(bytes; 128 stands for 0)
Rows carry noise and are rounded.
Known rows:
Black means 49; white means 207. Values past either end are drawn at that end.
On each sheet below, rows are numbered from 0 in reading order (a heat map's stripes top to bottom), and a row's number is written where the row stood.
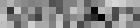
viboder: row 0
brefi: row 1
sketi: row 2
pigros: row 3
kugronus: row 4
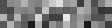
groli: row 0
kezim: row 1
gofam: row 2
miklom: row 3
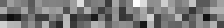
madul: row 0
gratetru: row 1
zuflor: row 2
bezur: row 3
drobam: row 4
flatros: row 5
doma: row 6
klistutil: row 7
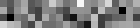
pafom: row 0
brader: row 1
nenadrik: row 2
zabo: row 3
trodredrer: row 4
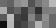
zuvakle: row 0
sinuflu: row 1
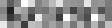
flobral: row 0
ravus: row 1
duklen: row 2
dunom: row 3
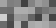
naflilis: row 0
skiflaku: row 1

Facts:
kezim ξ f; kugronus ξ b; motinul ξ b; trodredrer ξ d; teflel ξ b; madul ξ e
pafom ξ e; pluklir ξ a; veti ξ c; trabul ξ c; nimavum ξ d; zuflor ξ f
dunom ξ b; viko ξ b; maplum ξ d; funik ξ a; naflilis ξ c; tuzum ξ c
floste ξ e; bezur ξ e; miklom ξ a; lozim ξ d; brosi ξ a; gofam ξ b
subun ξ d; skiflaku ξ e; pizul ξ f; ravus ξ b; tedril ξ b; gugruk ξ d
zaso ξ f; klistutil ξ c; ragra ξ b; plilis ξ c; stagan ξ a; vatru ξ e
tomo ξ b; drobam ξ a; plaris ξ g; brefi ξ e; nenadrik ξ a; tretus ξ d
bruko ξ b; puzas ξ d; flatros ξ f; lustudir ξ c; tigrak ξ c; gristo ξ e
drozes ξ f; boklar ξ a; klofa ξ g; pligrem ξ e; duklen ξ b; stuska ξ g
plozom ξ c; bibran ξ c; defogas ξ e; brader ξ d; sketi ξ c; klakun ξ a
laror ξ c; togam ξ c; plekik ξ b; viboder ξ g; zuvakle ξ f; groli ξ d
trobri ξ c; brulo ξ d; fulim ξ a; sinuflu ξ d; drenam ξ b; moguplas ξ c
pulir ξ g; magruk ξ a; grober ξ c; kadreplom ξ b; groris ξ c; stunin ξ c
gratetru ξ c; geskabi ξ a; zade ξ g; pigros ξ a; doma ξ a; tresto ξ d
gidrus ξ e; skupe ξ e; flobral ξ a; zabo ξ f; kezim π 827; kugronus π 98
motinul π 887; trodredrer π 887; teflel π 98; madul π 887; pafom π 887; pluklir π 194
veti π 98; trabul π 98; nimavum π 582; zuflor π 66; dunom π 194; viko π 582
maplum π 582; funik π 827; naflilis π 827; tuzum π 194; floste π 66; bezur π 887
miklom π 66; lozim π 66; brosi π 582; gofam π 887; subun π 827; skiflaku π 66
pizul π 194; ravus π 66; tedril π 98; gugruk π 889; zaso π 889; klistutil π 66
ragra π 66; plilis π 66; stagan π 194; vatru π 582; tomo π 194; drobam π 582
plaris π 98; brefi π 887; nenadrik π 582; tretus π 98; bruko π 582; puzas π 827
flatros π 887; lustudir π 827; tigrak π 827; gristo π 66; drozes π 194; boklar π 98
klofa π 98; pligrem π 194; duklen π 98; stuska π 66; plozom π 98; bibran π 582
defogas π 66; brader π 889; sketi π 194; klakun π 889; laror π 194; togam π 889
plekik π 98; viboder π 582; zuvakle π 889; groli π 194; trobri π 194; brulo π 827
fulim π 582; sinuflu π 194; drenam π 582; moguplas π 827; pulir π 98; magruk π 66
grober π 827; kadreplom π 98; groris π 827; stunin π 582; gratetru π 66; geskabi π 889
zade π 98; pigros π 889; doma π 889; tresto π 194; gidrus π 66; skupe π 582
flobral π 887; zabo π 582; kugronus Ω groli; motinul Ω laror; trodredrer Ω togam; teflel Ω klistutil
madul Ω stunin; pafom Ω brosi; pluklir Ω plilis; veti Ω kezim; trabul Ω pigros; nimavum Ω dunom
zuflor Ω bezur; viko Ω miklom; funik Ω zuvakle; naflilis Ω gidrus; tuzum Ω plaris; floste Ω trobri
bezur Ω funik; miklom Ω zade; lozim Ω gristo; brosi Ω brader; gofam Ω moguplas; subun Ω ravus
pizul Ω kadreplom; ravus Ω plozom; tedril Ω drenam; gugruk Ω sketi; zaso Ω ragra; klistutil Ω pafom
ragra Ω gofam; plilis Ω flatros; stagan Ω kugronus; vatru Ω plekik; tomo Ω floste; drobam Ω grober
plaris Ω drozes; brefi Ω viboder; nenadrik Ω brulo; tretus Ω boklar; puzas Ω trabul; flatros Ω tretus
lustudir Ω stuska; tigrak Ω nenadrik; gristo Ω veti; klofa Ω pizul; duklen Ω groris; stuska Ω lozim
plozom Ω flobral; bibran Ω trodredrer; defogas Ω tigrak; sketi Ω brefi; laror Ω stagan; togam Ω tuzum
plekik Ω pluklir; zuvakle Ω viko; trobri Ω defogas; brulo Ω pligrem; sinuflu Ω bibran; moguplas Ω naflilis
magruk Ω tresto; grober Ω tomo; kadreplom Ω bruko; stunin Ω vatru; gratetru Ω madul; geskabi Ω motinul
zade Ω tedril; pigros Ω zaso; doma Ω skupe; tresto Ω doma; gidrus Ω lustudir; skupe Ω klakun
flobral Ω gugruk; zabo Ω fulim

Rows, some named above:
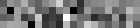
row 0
trodredrer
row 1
zuvakle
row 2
viko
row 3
defogas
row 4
lustudir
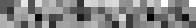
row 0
gugruk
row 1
laror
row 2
skupe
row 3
motinul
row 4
flatros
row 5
stagan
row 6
nenadrik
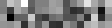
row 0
stagan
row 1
trobri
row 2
miklom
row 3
plekik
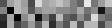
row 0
zaso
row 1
laror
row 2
plilis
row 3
tomo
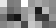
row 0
pluklir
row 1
klofa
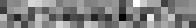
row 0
tigrak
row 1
kugronus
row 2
defogas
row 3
defogas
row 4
brosi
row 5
ragra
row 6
grober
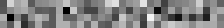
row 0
laror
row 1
tresto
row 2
plaris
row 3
brulo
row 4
teflel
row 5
tedril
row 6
gristo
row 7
gidrus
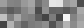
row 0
tretus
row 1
magruk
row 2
gofam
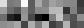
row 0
pluklir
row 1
stunin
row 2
zade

